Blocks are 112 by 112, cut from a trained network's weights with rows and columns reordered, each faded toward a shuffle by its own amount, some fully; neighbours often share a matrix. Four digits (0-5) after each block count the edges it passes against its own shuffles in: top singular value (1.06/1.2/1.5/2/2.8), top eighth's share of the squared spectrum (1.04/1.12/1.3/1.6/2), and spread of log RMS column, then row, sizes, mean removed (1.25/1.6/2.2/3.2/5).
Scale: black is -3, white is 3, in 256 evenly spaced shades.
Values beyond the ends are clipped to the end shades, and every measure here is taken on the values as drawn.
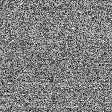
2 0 0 0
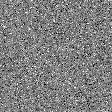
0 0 0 0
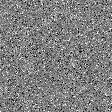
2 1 0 0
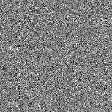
4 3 2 2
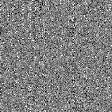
3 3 2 1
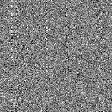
4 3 2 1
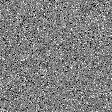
1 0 0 0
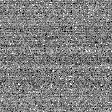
3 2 1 0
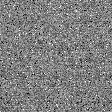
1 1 0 0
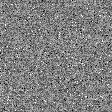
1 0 0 0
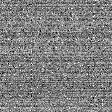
4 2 1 1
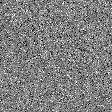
0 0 0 0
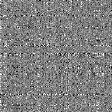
3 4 2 3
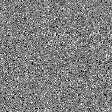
2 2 0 2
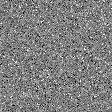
0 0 0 0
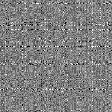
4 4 2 3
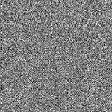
4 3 1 2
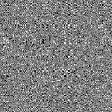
4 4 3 3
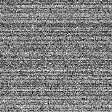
5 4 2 2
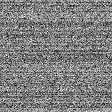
4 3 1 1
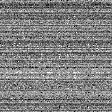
5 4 2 3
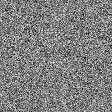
2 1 0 0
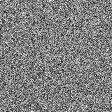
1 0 0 0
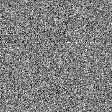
2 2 0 1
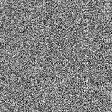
3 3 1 1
